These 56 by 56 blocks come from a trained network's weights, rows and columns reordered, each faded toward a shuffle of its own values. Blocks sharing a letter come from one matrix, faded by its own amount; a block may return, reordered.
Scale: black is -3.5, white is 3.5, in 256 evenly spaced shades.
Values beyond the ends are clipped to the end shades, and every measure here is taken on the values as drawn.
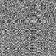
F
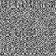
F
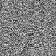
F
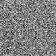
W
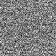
W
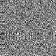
F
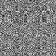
F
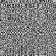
F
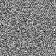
W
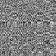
F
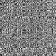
F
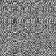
F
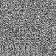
W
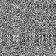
F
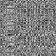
F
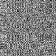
F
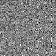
W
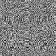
F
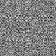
F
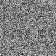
W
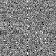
W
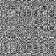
F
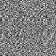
F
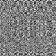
F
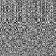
F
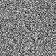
W
